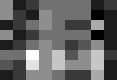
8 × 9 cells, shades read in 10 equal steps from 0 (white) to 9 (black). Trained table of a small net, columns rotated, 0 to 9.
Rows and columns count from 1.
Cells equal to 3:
2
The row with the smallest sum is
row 6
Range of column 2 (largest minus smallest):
3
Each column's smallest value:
4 5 0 4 2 4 4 2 7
